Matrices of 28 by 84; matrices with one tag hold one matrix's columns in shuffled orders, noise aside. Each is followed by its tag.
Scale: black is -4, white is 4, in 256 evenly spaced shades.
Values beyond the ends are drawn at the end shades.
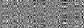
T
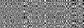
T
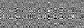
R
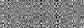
T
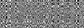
T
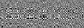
R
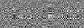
R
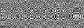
R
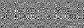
R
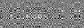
R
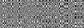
T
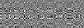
R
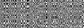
T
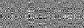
R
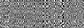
T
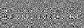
R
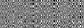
T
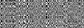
T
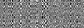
T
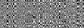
T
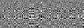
R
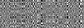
T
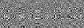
R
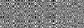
T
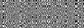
T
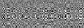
R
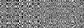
T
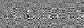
R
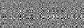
R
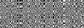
T
